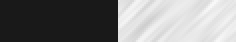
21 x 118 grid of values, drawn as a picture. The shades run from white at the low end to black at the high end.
It is made of 1 by 2 panels. Panel 1,1: very high, flat. Panel 1,2: very low, slanting up to the right, faint in contrast.
